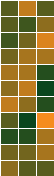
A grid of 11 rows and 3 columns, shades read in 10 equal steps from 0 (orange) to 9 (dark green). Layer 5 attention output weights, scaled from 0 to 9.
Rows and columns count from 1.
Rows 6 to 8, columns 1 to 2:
4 2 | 2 4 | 6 9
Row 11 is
4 6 6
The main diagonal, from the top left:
6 7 1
